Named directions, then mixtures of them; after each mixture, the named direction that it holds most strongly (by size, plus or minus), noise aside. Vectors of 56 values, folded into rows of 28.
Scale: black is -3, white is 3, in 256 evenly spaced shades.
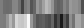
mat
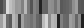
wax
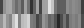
mat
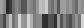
wax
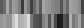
mat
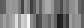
mat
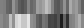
mat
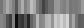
mat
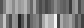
wax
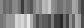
mat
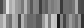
wax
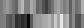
mat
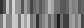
wax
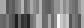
mat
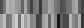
wax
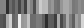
wax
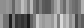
mat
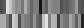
wax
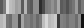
wax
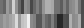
mat
